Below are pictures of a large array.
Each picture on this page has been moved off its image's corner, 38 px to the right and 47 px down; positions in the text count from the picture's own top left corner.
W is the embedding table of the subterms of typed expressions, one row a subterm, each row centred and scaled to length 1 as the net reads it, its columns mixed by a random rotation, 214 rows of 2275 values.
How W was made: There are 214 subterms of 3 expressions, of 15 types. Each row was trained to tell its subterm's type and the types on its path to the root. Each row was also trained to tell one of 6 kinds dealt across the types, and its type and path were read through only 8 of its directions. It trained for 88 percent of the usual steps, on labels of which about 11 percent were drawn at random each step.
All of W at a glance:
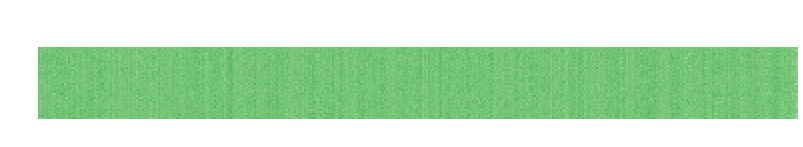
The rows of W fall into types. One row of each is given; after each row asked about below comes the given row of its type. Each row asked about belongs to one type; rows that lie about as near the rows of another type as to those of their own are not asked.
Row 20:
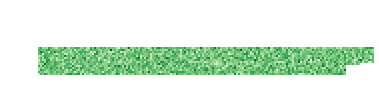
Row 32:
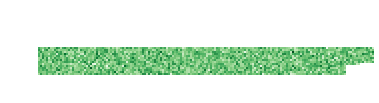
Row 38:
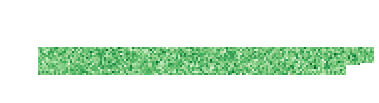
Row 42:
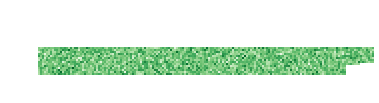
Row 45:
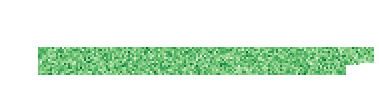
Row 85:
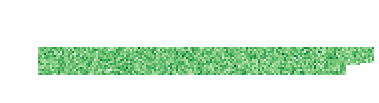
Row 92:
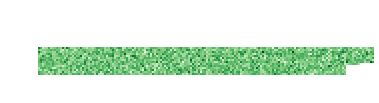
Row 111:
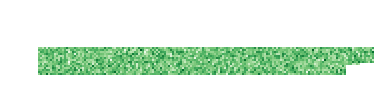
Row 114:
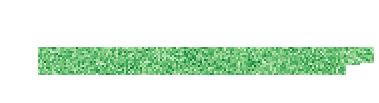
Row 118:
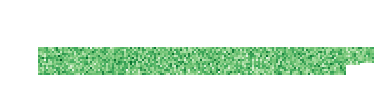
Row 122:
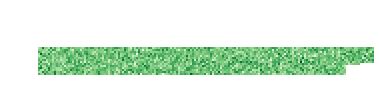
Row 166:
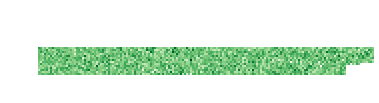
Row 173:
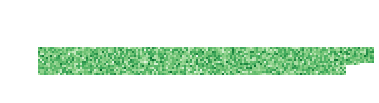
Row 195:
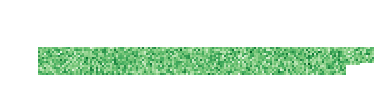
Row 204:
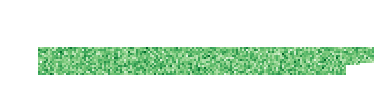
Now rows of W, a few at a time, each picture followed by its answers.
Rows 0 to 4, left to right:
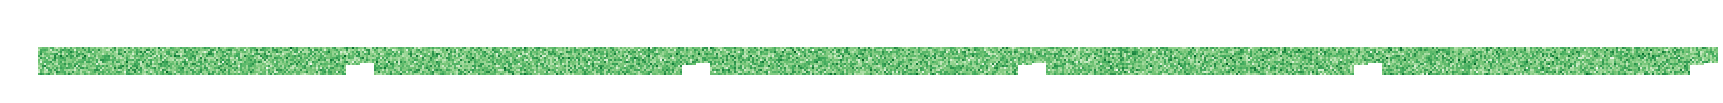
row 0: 45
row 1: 122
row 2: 85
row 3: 92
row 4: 118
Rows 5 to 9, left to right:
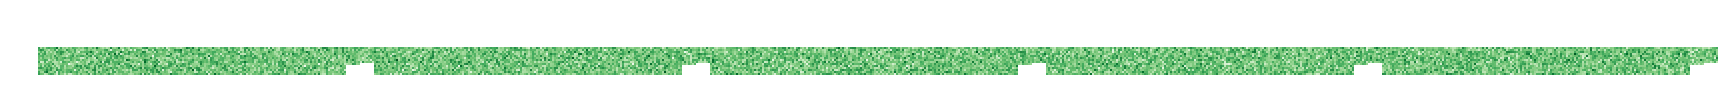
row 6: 195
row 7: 122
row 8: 20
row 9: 114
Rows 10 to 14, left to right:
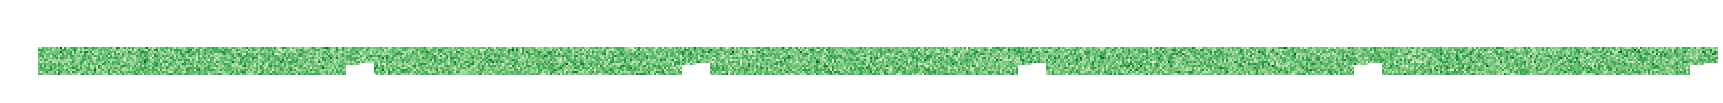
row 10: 42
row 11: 32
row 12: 111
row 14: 92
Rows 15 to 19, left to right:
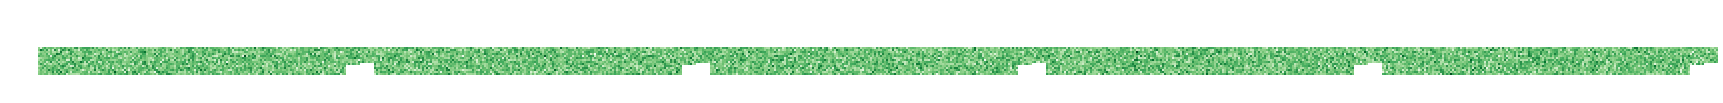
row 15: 42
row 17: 85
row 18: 114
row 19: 114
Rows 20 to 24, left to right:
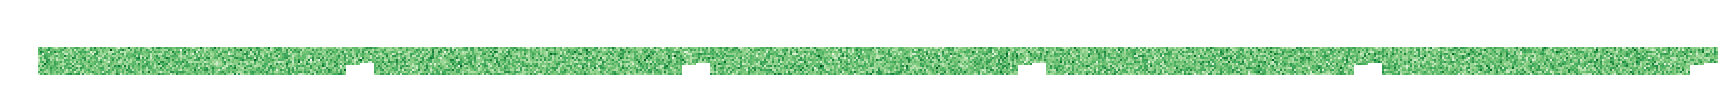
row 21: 195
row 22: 114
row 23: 92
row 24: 92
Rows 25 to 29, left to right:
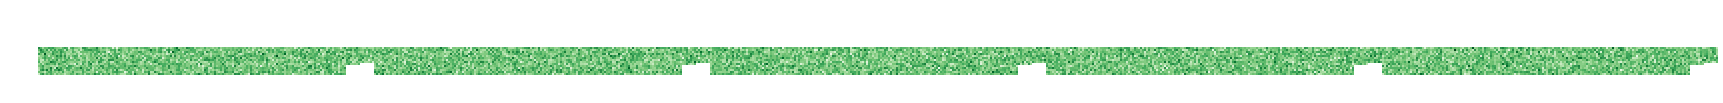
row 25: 166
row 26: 111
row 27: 45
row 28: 92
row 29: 20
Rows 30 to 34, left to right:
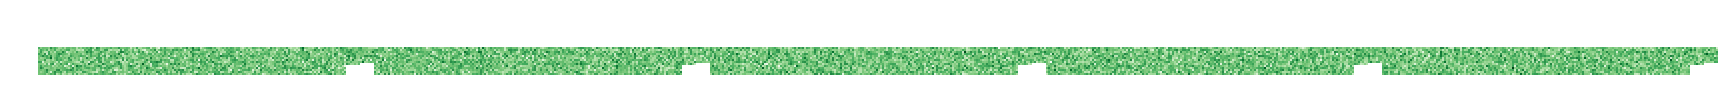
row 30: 38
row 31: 118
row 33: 166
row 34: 92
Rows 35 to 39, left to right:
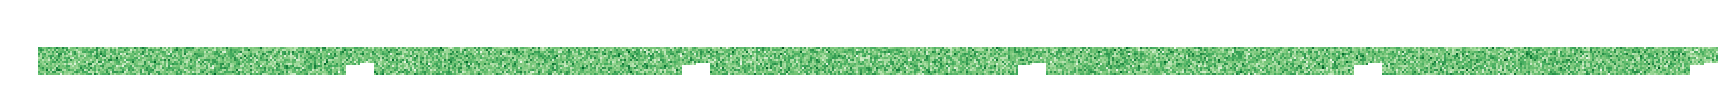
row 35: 38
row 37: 111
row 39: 114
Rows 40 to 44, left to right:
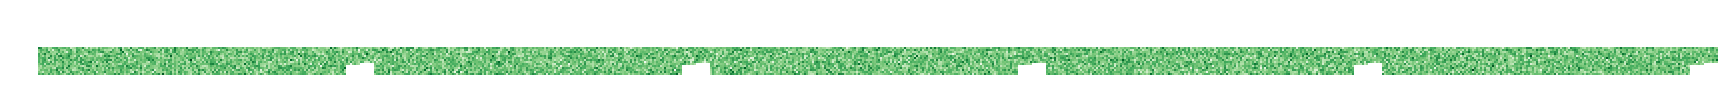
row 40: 85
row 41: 204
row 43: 118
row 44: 114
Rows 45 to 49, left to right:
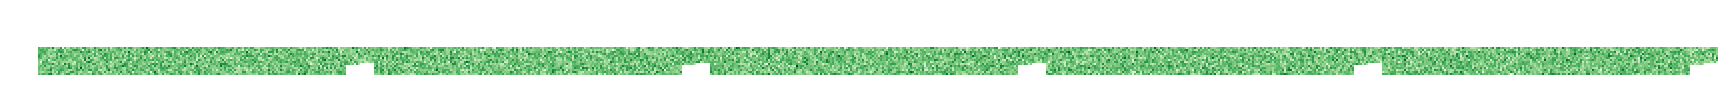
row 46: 32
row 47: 32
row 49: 114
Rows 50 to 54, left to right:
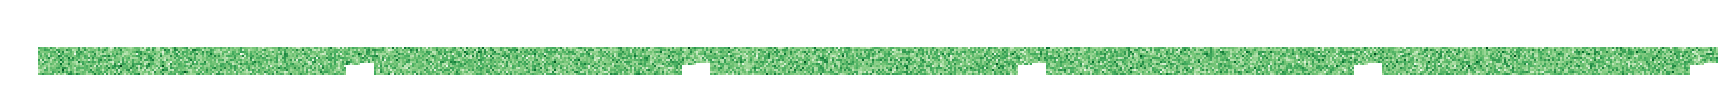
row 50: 85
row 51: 118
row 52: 114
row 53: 173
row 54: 195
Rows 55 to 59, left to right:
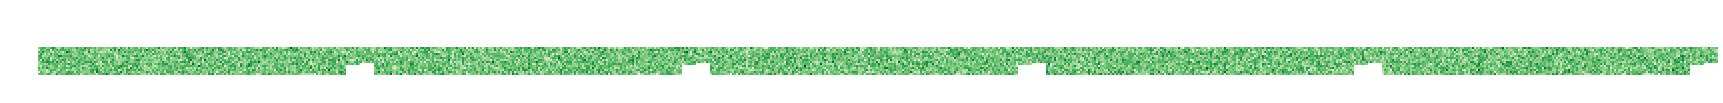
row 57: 173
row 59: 20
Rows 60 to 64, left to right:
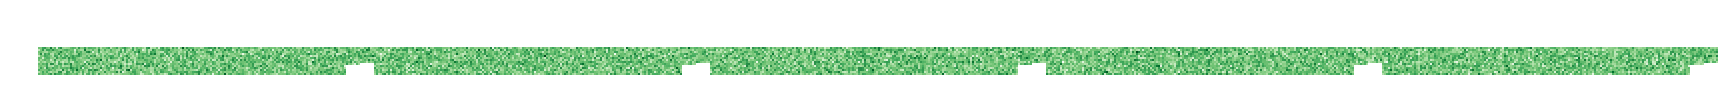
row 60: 45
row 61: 118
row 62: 42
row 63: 114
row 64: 166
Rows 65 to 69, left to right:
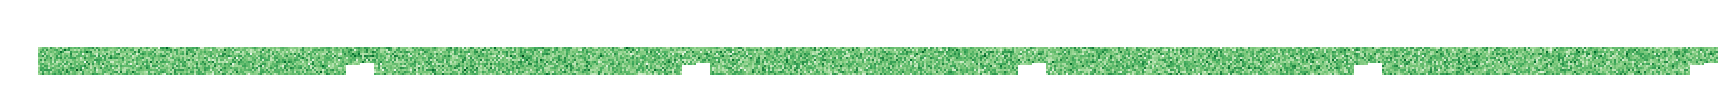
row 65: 42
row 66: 114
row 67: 195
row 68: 166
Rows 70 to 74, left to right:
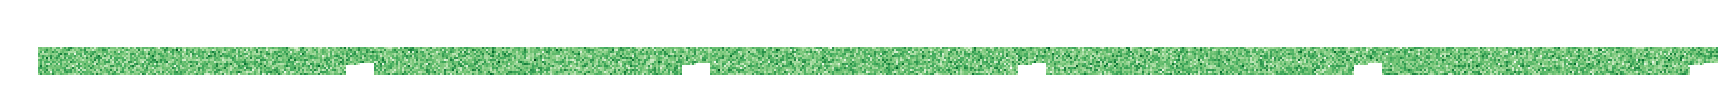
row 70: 32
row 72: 38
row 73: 166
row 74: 204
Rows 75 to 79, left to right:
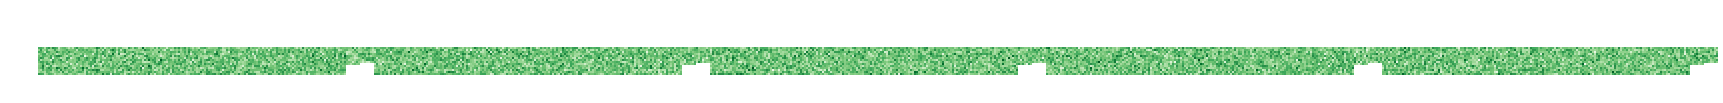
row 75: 114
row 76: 38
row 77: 45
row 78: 114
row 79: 42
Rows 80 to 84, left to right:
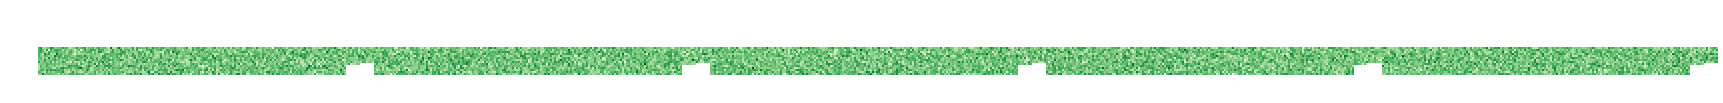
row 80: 166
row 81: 195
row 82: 45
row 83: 204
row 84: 195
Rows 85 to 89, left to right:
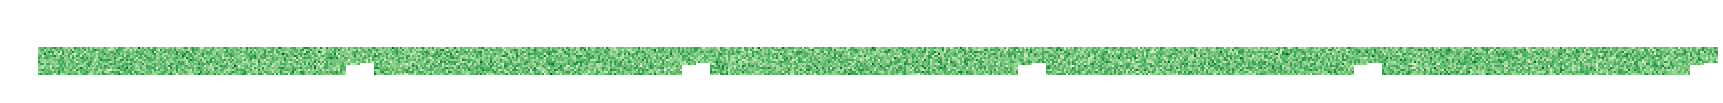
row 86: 38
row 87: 92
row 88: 92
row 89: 32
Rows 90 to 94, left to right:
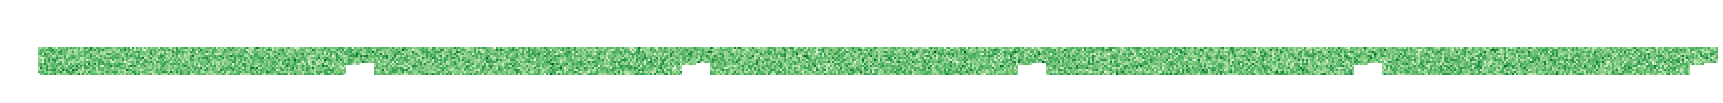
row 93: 204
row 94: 166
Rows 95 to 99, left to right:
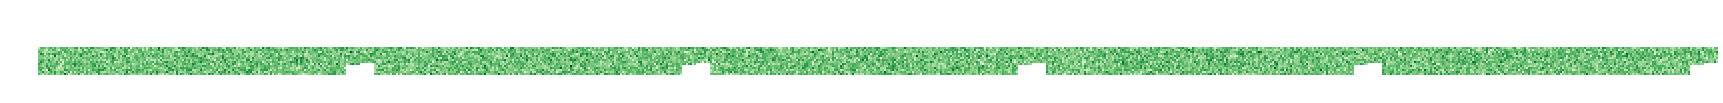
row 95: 122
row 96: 85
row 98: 173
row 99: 32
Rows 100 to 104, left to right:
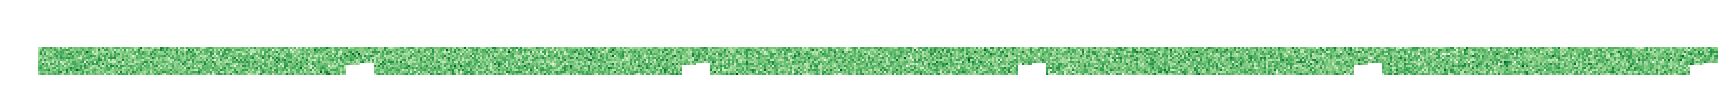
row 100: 42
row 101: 20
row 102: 122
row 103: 122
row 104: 204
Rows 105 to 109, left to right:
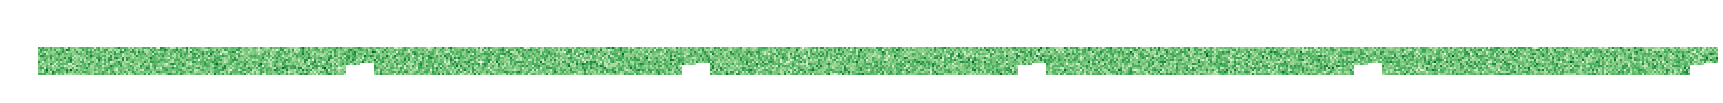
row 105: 38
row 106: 195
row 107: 122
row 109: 195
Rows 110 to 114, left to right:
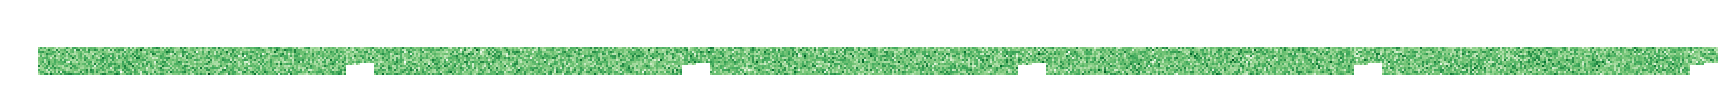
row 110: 20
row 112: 173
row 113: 195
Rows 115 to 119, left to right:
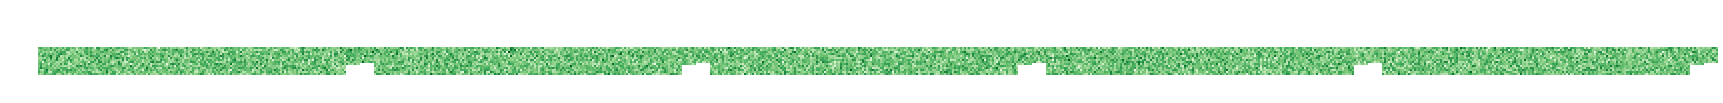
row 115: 38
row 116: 166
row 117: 38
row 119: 122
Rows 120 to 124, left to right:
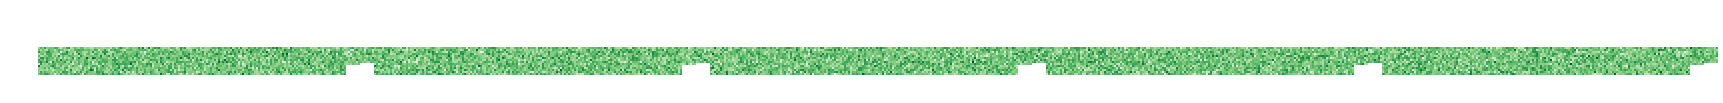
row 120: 195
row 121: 92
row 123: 32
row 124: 42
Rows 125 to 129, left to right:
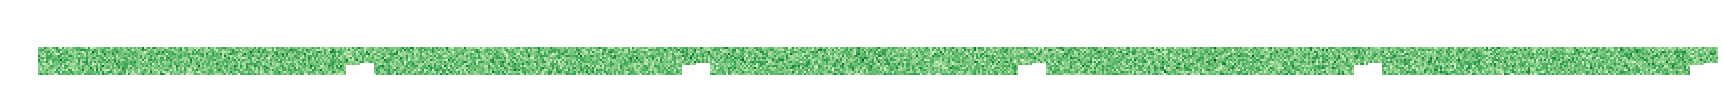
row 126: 111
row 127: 85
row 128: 38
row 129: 195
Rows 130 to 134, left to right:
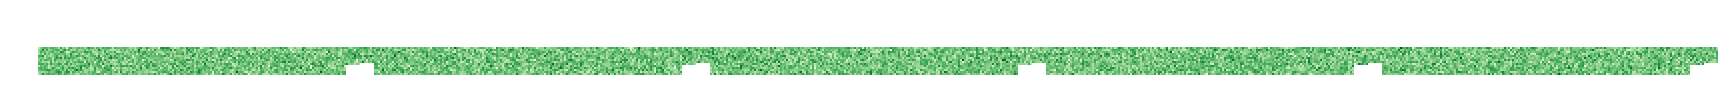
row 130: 42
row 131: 38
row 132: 45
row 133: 122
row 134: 38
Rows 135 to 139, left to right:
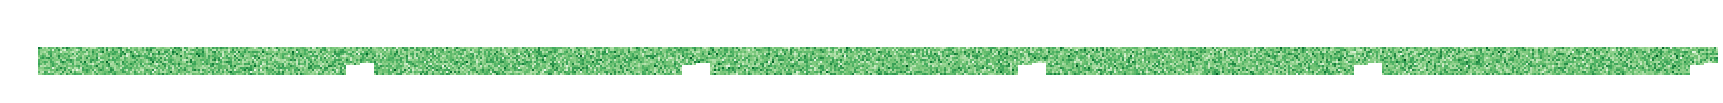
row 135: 173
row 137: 166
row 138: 45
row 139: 195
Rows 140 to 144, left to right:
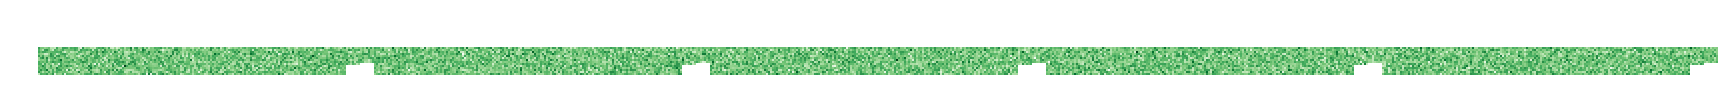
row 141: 118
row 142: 122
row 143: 45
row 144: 45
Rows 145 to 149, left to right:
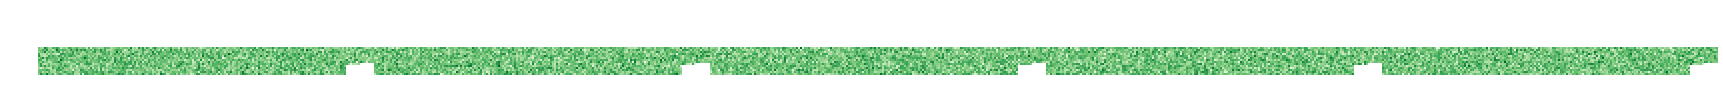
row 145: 118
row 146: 204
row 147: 20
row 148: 45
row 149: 195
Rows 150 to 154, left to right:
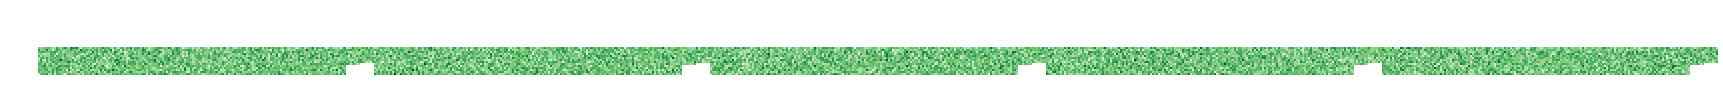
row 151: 42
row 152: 173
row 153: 38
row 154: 32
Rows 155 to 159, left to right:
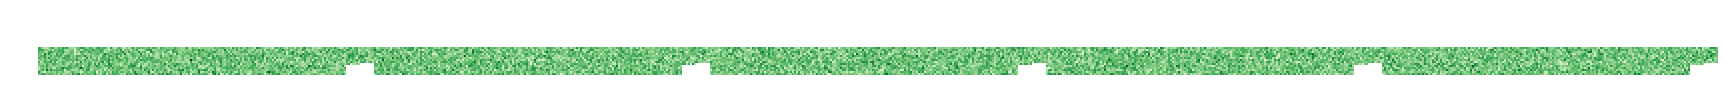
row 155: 166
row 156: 204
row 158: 166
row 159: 20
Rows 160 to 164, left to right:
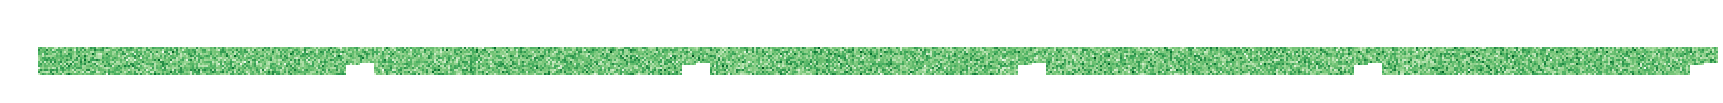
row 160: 204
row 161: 20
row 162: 32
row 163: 122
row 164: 92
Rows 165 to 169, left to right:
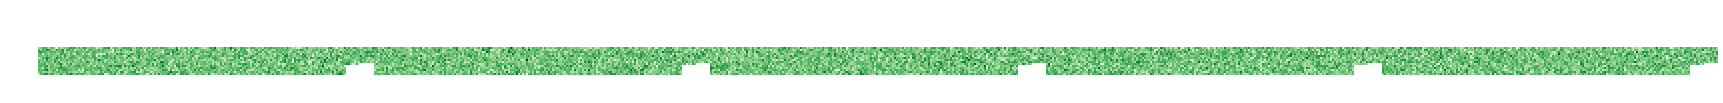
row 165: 204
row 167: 122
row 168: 32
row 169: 32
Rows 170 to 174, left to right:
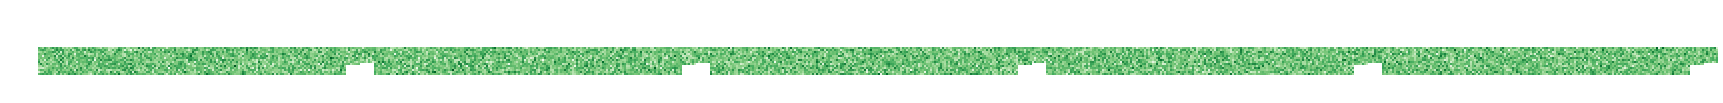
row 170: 85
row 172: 38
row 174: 122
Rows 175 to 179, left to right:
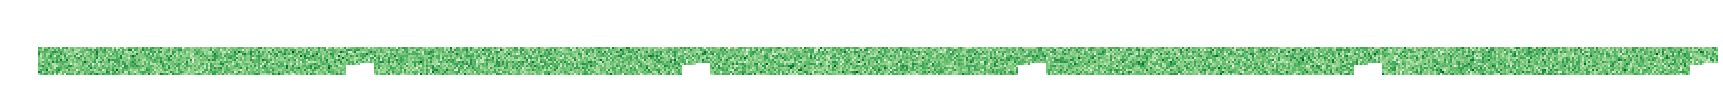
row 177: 20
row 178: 204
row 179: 114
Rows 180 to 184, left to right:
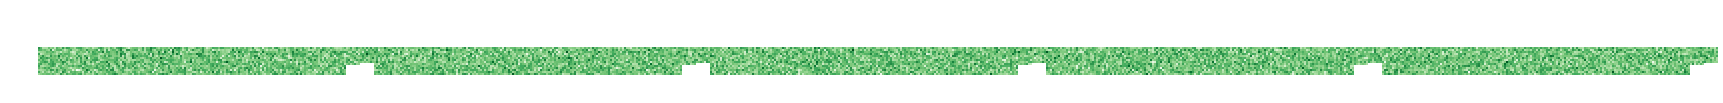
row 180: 173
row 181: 92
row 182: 32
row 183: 195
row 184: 204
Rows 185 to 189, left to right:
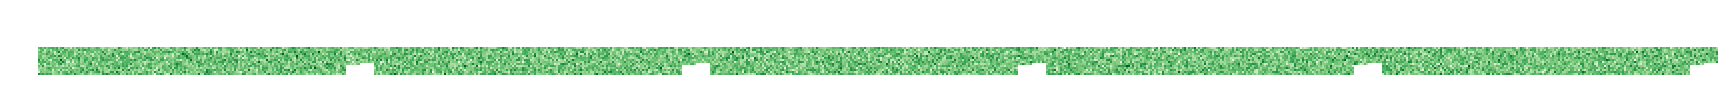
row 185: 114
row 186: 42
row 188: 204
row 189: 32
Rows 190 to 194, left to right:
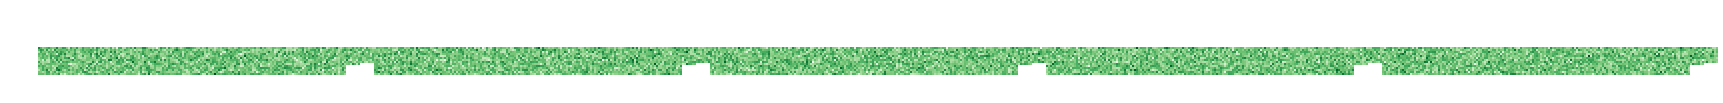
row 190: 38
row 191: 122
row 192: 173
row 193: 20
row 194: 42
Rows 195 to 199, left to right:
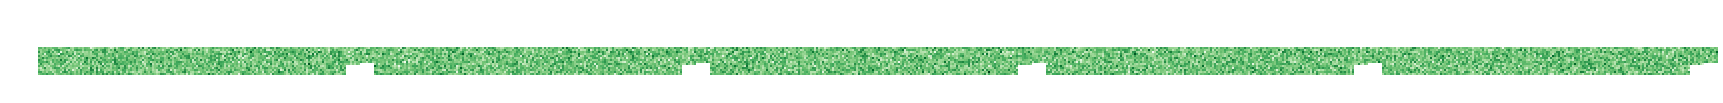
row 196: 92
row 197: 42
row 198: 92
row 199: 32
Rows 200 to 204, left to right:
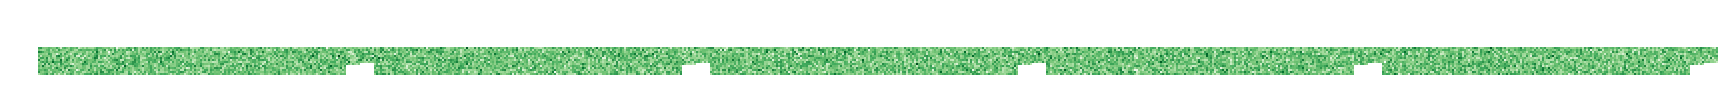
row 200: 195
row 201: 118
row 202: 204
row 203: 32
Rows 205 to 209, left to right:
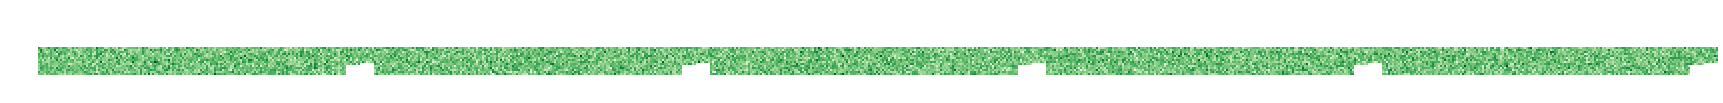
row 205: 38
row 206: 38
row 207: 85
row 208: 118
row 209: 85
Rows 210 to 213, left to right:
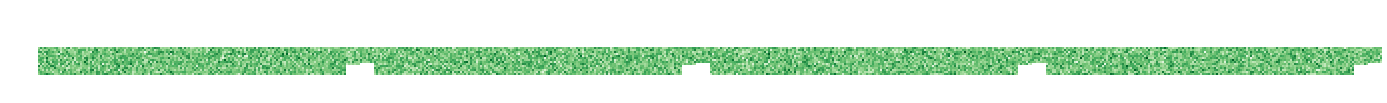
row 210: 195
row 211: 32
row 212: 173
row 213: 20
